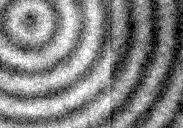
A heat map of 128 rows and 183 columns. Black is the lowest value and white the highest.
Ninth with the lowest average: top right. Rings: centred on the top left. Mirror symmetry: none. Average level on the scale: 50%. Seam: vertical, 60% of the way across, the left part higher.
